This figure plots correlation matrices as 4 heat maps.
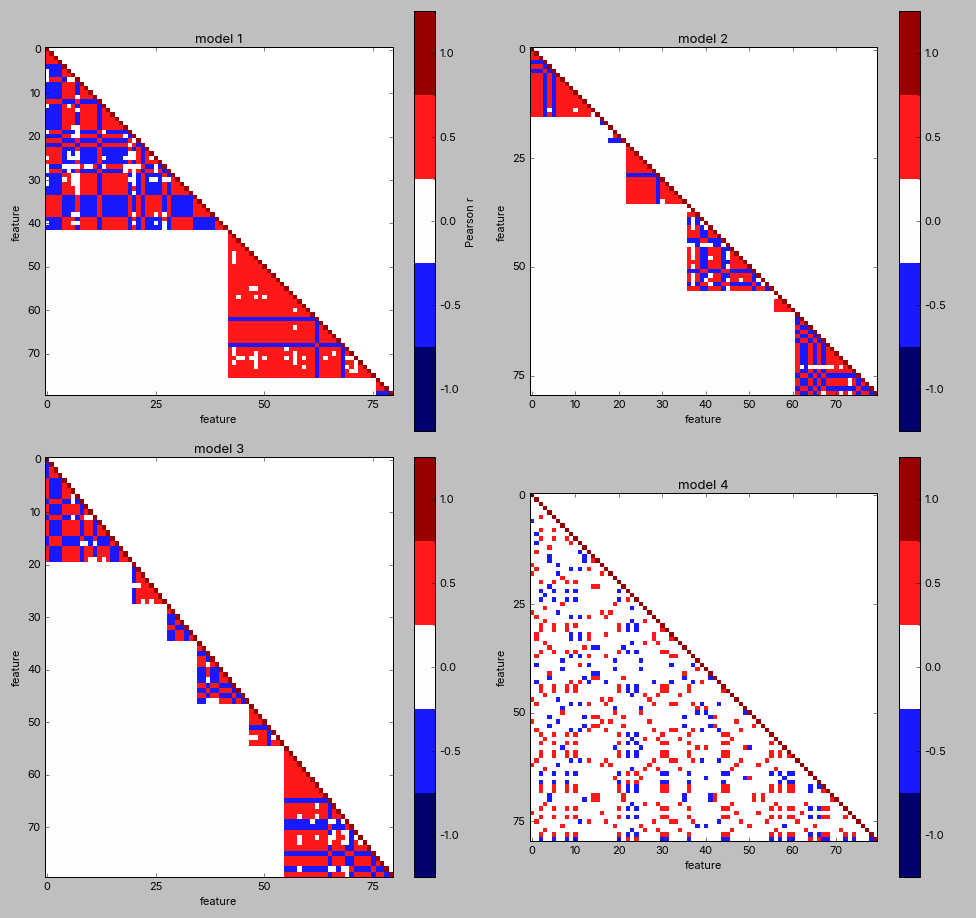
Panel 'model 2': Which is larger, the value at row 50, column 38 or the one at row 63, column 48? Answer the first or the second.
the first
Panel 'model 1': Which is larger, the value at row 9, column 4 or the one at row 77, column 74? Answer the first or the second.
the first
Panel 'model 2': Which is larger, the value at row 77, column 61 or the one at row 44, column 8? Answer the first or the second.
the first
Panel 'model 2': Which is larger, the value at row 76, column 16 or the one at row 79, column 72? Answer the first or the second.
the second
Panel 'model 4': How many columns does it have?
80
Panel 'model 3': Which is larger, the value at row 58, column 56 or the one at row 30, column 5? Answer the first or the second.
the first
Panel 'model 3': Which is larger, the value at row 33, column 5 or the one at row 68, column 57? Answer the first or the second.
the second
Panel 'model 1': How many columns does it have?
80
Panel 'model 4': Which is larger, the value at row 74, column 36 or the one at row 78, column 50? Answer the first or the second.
the first
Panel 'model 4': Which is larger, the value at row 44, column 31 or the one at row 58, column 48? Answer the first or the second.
the first
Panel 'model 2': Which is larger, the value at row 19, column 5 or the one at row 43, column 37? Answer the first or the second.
the second
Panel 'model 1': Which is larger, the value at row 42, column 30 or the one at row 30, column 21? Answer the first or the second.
the first
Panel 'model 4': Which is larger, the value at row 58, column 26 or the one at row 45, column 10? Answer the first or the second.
the second
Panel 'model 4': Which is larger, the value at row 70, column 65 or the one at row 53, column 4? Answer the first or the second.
the first
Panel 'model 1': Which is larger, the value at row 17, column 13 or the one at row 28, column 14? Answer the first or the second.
the first
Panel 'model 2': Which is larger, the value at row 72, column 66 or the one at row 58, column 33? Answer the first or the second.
the first
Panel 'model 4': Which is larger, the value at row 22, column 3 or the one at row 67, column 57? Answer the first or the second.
the second
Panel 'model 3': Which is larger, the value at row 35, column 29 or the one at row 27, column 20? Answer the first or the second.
the first
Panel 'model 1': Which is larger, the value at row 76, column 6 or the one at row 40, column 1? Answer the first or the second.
the first
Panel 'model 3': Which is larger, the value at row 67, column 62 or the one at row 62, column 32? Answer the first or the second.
the first
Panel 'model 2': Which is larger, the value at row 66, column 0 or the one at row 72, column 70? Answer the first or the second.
the second
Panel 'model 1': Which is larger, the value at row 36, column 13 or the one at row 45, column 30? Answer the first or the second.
the second
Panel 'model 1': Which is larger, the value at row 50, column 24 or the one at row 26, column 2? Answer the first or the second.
the second
